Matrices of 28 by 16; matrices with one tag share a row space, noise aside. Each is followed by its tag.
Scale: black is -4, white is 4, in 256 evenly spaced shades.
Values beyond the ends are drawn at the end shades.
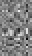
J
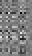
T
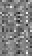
J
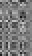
T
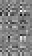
T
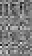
T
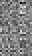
T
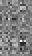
T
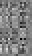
T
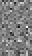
J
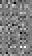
T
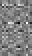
J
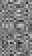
J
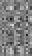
J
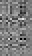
T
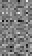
J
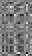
J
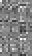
T
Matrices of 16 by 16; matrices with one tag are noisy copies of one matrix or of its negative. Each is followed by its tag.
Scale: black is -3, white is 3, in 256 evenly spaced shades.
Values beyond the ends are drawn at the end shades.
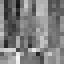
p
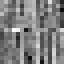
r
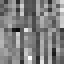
r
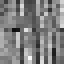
r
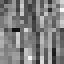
r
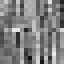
r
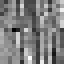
r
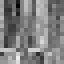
p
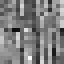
r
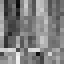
p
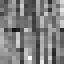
r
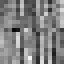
r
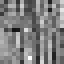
r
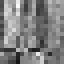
p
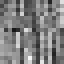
r
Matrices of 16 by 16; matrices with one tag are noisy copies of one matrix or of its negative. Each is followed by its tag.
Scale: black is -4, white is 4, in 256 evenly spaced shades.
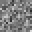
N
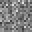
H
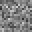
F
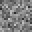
F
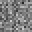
H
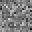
F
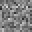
F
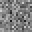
H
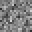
N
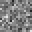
N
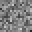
N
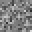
N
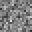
N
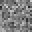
F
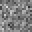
F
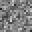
N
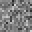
N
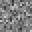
N
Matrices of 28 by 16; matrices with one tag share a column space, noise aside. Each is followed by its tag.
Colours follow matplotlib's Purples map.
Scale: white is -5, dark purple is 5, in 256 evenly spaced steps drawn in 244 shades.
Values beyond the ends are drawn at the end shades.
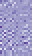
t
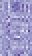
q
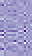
t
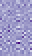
t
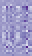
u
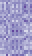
q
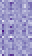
q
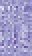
u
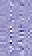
t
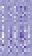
u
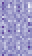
q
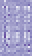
u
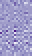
t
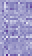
q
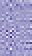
t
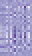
u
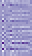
t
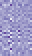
t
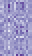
q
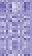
q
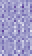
q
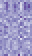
q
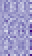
q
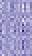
q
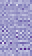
t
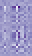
u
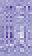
u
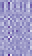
q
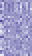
q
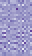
t
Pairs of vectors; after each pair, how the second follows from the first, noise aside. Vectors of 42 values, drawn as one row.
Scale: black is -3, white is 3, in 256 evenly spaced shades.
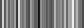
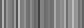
shrunk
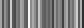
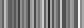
wrapped around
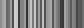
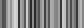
sign-scrambled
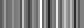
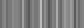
shrunk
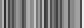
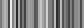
wrapped around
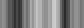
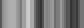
wrapped around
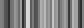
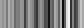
wrapped around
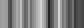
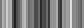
wrapped around
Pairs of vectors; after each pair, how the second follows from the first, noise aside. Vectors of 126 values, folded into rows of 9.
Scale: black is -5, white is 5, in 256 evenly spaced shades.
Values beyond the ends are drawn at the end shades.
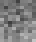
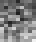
scaled up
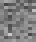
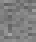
shrunk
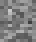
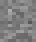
shrunk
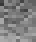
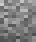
negated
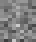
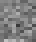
sign-scrambled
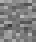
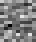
scaled up
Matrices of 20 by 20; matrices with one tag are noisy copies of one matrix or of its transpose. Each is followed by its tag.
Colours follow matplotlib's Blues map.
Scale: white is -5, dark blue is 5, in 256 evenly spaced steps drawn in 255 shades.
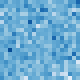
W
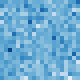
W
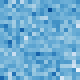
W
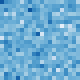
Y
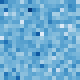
Y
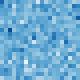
Y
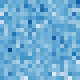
W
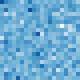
Y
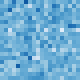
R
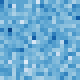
Y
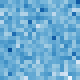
W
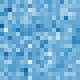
R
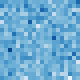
W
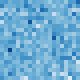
W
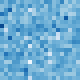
R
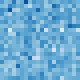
R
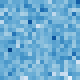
W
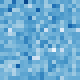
R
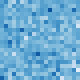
W
